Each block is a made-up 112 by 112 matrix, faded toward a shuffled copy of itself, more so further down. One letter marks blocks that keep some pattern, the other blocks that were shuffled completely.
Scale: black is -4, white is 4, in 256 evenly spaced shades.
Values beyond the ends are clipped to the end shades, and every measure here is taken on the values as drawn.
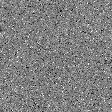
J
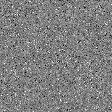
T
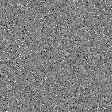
T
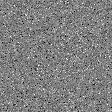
J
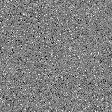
T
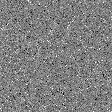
J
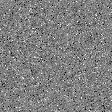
T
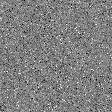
J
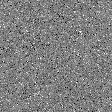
J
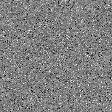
T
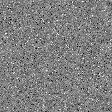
J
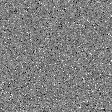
J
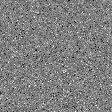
T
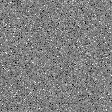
T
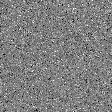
J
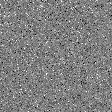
J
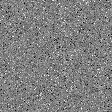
J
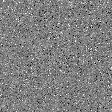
J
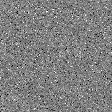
T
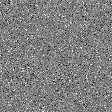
T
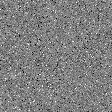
J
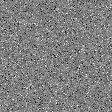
J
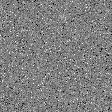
T
